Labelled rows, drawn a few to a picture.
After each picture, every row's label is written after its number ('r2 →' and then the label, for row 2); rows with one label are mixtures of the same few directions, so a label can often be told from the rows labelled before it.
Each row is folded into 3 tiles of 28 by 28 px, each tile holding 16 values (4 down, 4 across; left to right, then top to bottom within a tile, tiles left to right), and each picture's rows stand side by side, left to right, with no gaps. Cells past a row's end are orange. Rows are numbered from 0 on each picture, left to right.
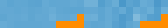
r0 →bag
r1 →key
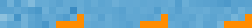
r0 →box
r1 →box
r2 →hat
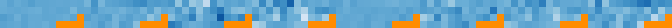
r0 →box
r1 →hat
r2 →bag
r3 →bag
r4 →hat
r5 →box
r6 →bag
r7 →hat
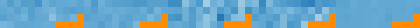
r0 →bag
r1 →hat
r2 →key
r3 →hat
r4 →key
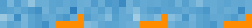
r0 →box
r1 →bag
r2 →box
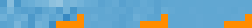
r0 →hat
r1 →key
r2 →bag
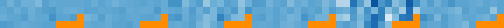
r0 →bag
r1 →box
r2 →key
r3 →key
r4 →key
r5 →box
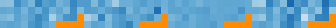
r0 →key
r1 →box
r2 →box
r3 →key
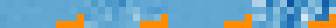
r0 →box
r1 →bag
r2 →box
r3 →key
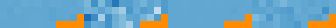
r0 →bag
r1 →box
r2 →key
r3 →box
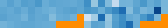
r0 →bag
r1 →box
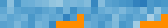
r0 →hat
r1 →hat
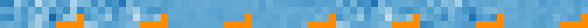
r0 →key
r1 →bag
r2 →bag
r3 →hat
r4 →bag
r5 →bag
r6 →key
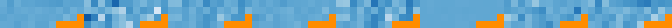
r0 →hat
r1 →box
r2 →key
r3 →box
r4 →key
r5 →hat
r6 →box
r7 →hat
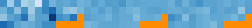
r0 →bag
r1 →bag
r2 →box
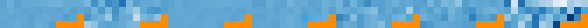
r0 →hat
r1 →bag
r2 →hat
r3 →key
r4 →box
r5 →bag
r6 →hat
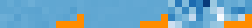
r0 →box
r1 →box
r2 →bag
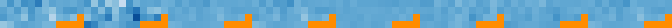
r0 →bag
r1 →bag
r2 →bag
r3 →bag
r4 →hat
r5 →key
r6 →bag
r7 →bag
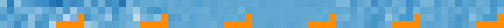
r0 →hat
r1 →bag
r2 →box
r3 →hat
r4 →key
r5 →key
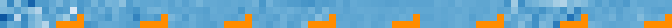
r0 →box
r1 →bag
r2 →box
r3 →hat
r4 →hat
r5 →key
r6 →hat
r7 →bag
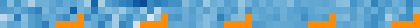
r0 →box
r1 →hat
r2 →key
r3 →bag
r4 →key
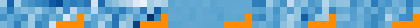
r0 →hat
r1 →hat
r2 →bag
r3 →key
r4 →key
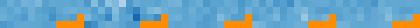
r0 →bag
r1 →bag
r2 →key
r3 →bag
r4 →bag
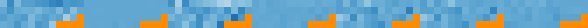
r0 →hat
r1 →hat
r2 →hat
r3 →hat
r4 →box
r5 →box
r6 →bag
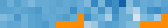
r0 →box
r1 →bag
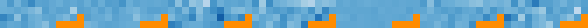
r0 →box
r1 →bag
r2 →bag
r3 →hat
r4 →box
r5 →hat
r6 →box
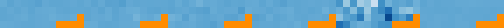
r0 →bag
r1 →bag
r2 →box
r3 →box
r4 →bag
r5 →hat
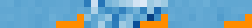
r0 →key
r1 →hat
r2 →bag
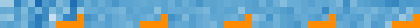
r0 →key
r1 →box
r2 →box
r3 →box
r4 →hat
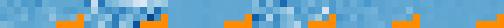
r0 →bag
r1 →hat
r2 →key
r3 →box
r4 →box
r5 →key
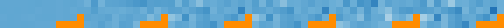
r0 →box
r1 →hat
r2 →box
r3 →box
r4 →bag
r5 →box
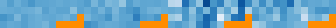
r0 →box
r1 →bag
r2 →key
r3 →bag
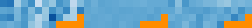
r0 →key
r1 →hat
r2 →hat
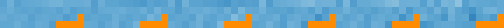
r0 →hat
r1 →hat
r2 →hat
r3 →hat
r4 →hat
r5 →bag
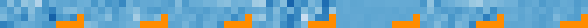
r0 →bag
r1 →bag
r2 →hat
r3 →key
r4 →hat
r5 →hat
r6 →key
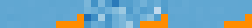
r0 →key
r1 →box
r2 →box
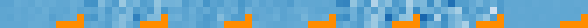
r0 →key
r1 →key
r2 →key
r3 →bag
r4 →key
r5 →box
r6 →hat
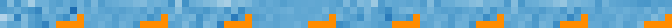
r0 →box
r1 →hat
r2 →hat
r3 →box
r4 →bag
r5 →hat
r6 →hat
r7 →hat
